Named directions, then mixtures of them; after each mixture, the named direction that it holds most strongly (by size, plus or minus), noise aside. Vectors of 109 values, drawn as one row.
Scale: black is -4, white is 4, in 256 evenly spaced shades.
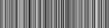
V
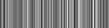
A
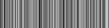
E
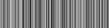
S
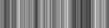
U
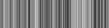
U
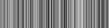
S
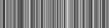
V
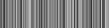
E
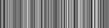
A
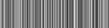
A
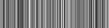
V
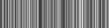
E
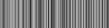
S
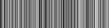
E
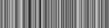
V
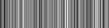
E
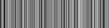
A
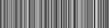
A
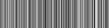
V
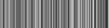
A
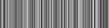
A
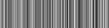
A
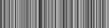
E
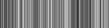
U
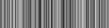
S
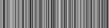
S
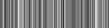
V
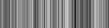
U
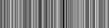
E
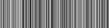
S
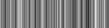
U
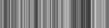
U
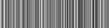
A
